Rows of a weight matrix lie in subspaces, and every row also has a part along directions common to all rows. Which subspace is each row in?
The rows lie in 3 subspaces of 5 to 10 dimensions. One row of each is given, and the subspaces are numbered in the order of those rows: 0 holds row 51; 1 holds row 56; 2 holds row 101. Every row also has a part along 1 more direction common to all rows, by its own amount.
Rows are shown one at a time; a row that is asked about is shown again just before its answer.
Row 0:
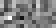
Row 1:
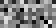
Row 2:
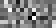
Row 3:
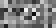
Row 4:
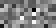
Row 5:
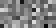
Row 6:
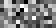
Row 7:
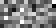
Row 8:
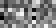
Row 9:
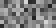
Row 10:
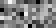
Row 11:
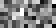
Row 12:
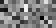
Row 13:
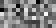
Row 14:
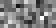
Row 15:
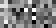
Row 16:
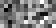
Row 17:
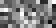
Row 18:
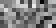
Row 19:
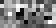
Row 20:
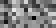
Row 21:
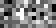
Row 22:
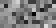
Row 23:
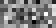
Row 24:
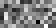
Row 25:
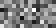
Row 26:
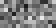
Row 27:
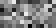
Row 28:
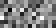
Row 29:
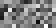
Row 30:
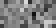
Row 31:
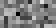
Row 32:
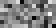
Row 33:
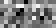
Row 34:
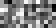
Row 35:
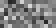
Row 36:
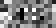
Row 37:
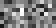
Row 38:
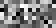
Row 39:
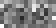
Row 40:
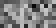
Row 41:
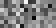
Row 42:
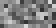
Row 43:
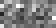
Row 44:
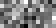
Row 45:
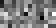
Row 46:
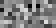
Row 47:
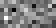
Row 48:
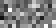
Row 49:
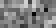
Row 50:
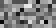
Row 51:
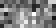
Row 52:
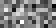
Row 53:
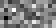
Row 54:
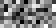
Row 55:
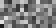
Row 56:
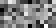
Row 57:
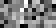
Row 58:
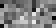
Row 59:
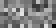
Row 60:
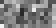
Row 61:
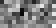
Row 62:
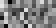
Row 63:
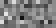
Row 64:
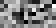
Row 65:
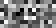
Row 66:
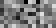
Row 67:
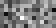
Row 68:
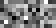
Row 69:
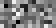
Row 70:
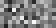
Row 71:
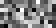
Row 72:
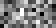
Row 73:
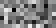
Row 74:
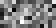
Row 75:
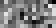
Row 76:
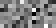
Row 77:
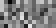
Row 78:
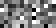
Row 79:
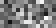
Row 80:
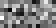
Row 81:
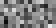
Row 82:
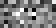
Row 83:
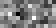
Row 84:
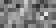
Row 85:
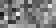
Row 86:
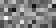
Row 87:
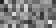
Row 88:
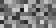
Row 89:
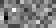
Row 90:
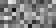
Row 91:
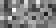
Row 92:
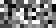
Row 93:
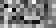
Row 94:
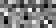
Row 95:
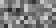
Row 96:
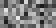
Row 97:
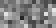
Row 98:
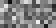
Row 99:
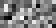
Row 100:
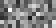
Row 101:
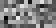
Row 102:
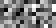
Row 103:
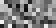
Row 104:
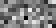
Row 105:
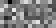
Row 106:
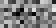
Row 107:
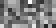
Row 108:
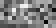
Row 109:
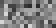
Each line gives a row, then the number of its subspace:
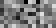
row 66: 2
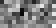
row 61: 0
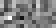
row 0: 2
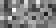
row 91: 2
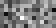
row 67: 2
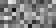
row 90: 1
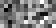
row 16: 0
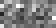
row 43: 0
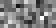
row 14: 0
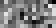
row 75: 2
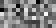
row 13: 0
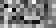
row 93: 1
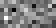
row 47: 1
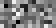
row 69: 0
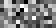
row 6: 0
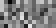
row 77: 1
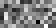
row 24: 1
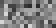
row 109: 2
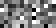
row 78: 0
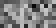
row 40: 0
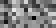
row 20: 0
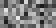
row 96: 2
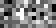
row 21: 2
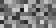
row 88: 2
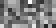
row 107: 2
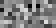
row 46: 2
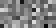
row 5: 0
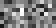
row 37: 2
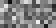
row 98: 1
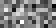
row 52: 1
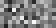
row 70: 1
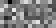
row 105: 1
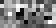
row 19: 0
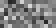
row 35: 2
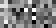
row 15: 1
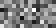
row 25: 0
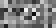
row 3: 1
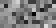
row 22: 0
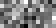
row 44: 0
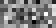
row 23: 2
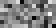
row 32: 0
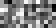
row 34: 1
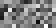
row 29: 1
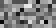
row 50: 2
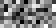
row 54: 1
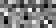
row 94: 2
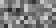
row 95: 1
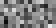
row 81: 2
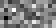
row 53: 1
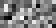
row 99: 2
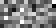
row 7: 1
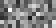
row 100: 1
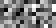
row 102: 1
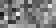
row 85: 2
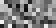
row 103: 2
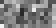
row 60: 0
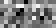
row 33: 0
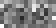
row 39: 0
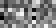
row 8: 1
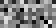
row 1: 2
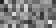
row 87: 2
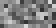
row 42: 0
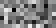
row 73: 1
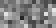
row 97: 2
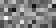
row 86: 1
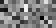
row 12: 2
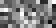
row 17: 0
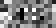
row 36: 2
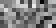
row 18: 0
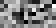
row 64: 0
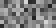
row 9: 0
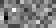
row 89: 1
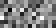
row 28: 1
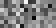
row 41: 0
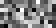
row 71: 0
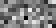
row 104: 2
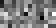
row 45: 2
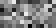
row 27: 1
